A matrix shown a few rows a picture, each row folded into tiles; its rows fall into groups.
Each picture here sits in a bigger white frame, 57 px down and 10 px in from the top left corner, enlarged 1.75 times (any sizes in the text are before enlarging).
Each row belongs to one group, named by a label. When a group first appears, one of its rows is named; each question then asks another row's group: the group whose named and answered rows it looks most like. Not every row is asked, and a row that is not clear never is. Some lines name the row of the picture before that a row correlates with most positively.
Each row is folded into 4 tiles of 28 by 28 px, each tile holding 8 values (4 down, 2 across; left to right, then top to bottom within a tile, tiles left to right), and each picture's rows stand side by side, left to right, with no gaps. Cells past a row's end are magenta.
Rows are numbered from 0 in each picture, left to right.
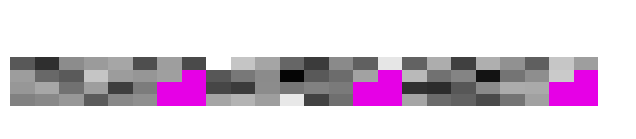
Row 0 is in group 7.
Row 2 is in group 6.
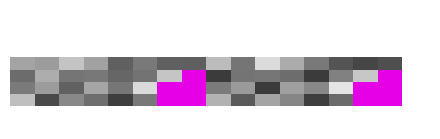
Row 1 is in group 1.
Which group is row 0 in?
1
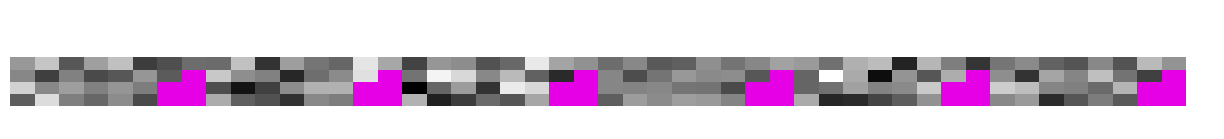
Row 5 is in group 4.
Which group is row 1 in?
6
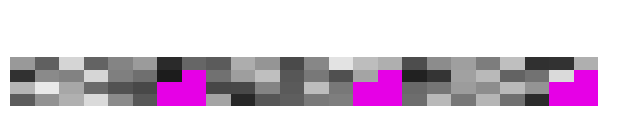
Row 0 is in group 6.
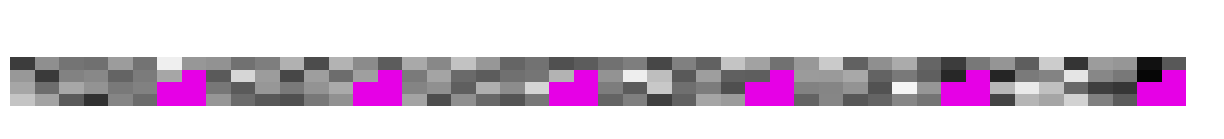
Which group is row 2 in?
1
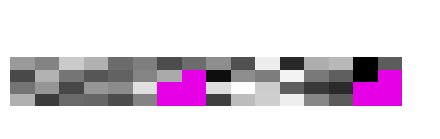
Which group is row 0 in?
1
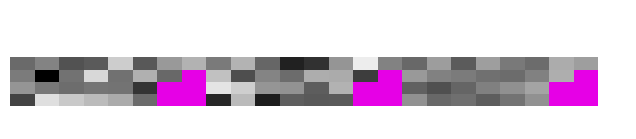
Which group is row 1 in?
4
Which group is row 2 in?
6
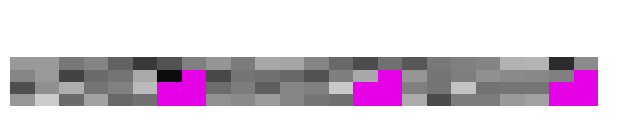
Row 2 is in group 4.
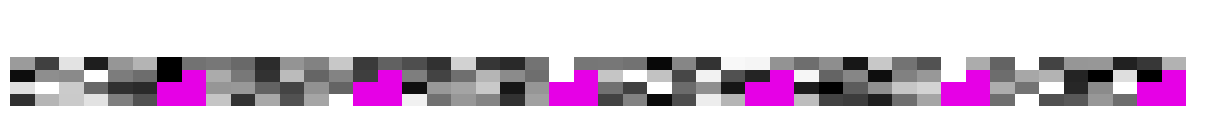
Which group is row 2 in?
7
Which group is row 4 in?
6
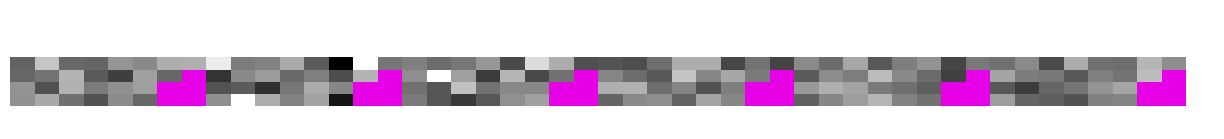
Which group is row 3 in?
7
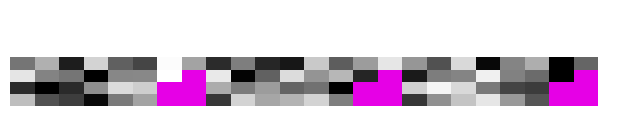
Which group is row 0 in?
6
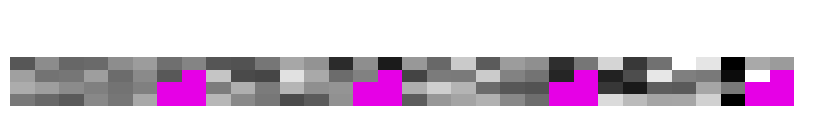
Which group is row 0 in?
4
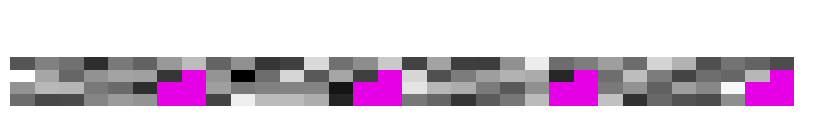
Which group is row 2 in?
4
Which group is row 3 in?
1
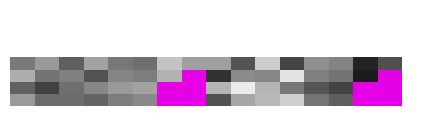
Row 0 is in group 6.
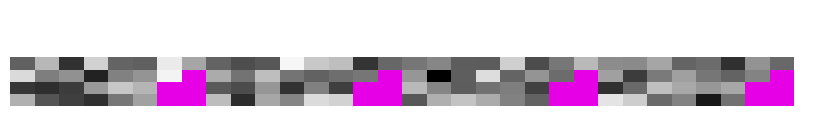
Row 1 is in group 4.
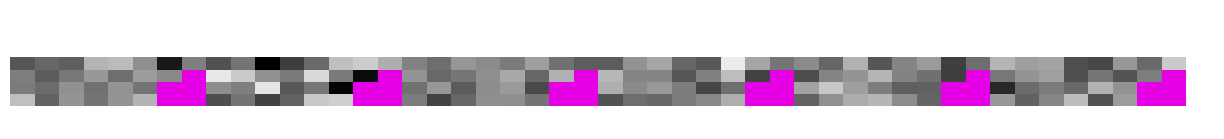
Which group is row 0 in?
4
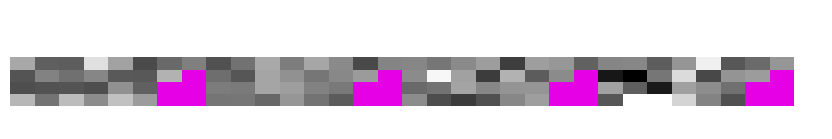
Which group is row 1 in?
4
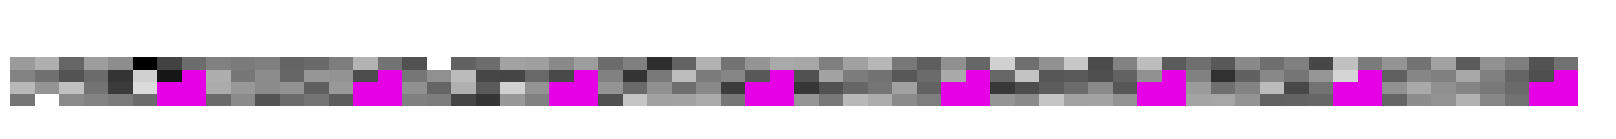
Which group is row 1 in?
4
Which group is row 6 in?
7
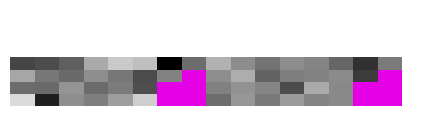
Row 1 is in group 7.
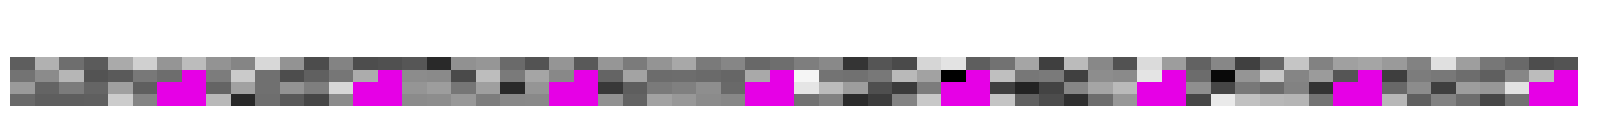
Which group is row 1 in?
1
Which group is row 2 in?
7
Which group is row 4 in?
4
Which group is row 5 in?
6
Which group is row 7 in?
1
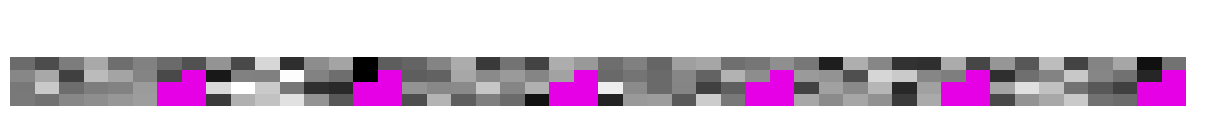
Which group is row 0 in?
7
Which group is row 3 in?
7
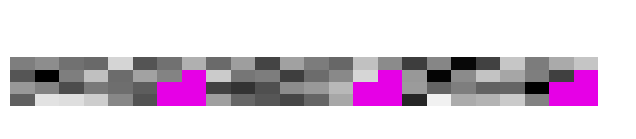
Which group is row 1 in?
6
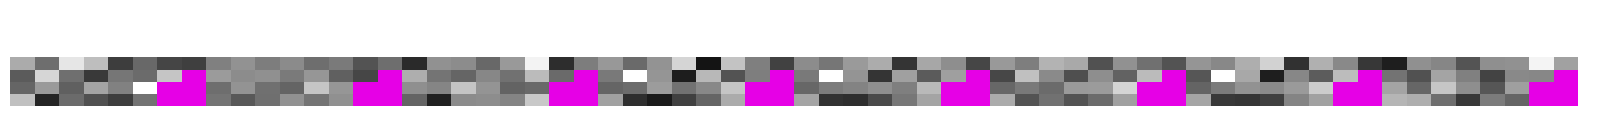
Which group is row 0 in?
1
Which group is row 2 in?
4
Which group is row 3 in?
1
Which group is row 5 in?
1
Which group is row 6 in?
1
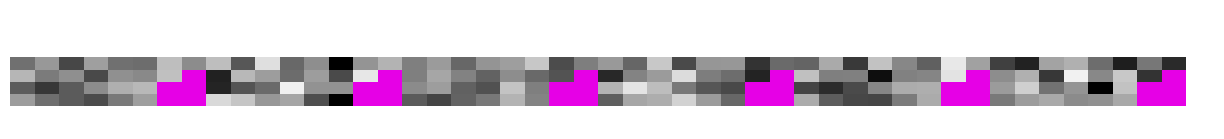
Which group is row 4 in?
6
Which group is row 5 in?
7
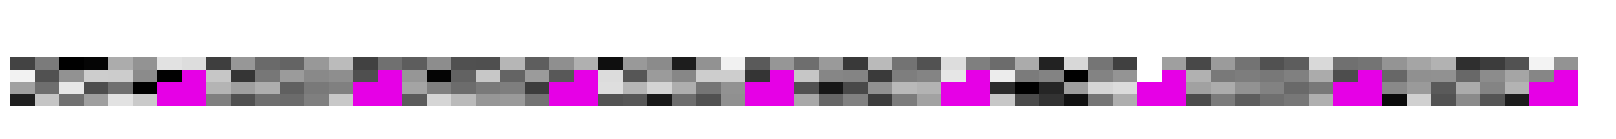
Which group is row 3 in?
4
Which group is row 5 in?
6
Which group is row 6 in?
4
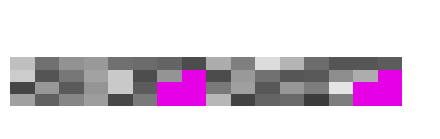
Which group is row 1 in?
1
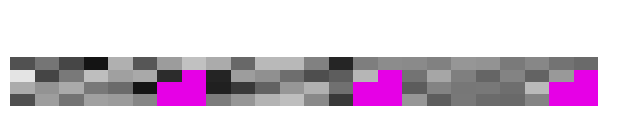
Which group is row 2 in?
1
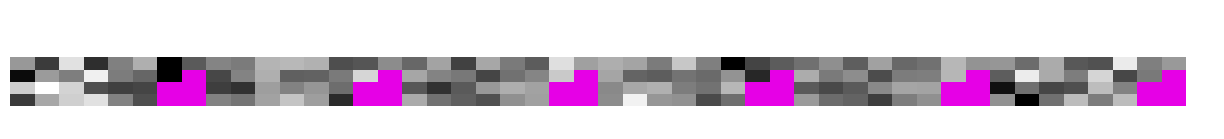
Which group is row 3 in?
7
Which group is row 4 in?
6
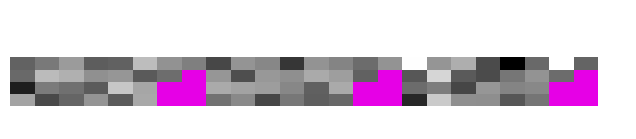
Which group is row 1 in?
4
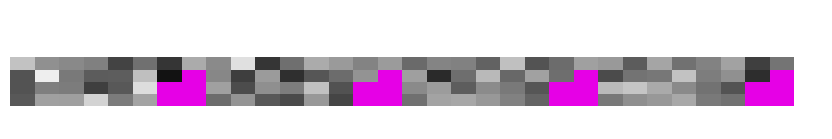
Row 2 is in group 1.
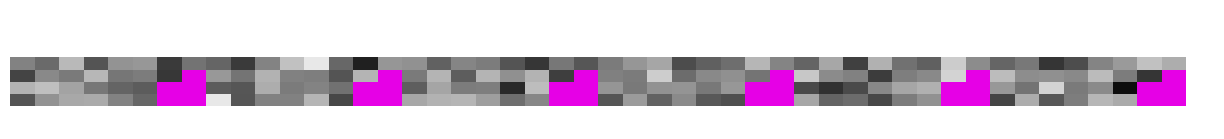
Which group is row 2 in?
7
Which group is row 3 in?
4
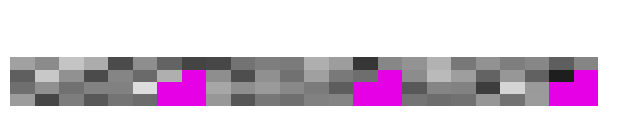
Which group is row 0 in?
1
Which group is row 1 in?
4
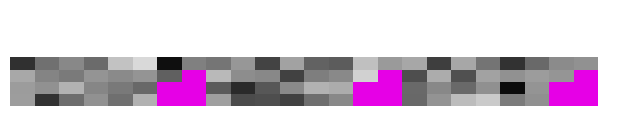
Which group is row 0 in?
4
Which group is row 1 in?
6
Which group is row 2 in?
7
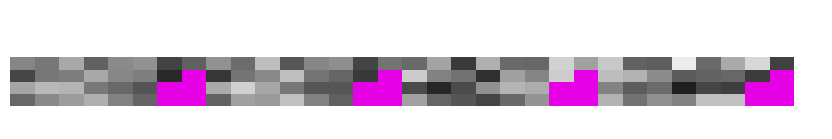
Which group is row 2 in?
6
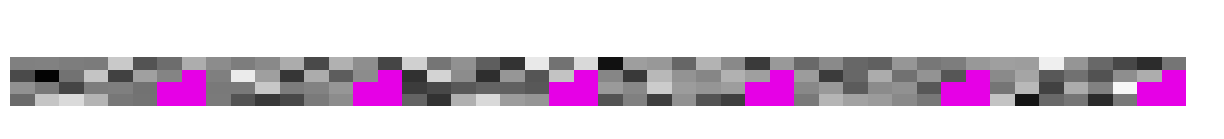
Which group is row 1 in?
1
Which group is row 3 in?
4
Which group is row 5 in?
1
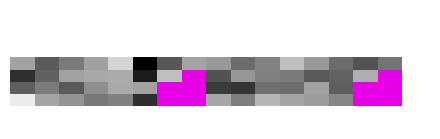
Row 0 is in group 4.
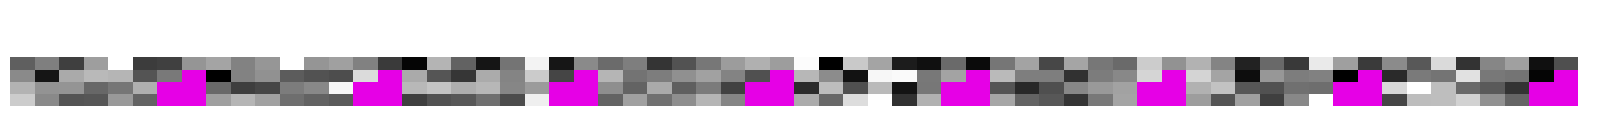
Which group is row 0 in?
4
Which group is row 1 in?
1
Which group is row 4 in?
7
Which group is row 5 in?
6
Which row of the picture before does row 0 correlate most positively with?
0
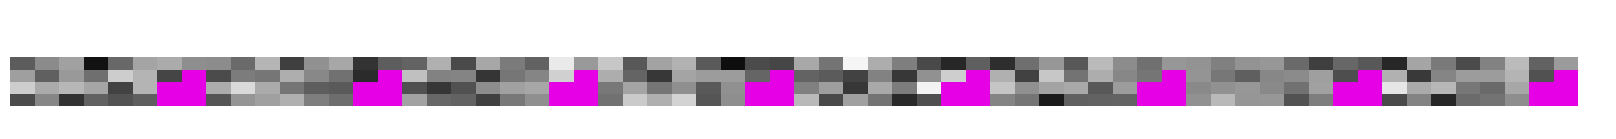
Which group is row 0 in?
4
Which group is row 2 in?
6
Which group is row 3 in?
7
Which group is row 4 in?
1
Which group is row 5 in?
4
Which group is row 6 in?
7
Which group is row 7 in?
4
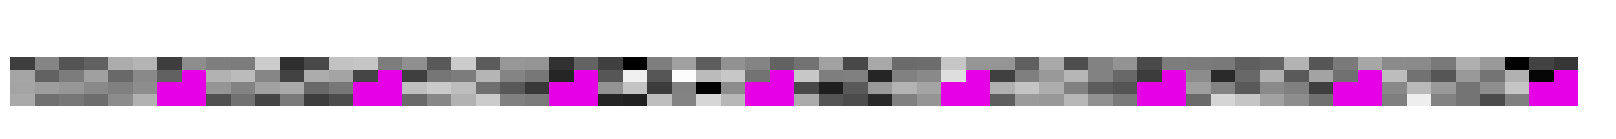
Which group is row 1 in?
4
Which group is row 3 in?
7
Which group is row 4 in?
6
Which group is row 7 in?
7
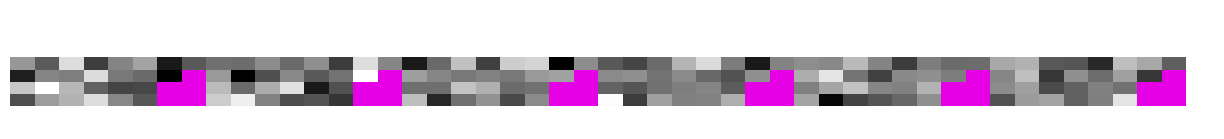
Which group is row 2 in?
4
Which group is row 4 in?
1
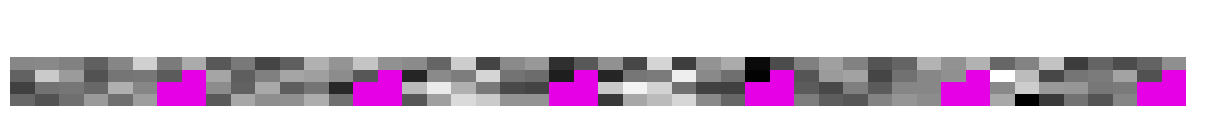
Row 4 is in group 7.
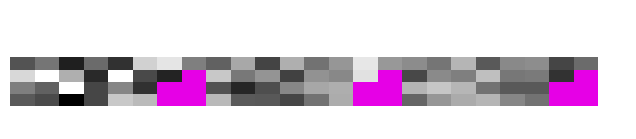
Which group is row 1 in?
6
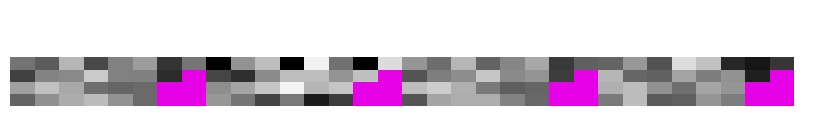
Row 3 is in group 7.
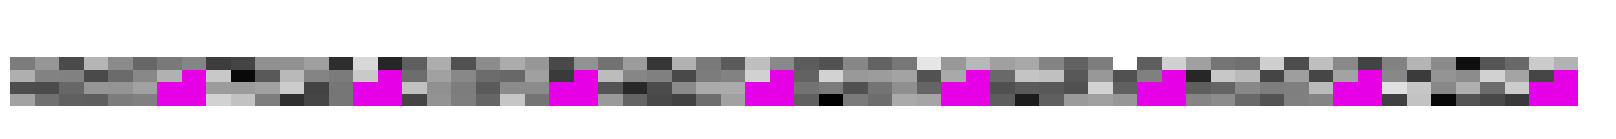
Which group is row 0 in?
6
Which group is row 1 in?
7
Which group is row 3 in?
6
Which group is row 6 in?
1
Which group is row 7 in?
4
